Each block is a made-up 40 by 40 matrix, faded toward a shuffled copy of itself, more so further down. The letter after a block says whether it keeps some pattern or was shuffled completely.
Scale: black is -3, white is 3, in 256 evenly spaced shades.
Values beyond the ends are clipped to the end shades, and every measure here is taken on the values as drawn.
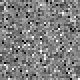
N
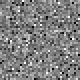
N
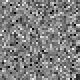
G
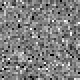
N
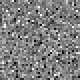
N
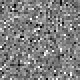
N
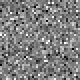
N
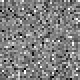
N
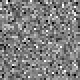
N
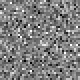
N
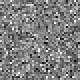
G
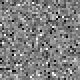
N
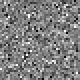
N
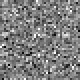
G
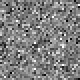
N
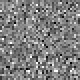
G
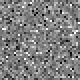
N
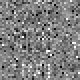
G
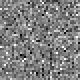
N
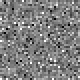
N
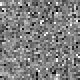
G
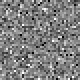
N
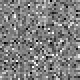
G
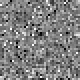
G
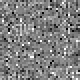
G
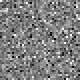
N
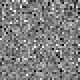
G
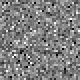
N
